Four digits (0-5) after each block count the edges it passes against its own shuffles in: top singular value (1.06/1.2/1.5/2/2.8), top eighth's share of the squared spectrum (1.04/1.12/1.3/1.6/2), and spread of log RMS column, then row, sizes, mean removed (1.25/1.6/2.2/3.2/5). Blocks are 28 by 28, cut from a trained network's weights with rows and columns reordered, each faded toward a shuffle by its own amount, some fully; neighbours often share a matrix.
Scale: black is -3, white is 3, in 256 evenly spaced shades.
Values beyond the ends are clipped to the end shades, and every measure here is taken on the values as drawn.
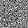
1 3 1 0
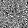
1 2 1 0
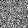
0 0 0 0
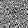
2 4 1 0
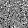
1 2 1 0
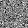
0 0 0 0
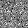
0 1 0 0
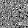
2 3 1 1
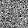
1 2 1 0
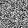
0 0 0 0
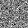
0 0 0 0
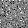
1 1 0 0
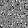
2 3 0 0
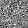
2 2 1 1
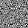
2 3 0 2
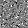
0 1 0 0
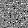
0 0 1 0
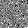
1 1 0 0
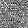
3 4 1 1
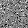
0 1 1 0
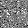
0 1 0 1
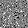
1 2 0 0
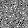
0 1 1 0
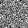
0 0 0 0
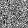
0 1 0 0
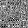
2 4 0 1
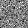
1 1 0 0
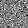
1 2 0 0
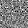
2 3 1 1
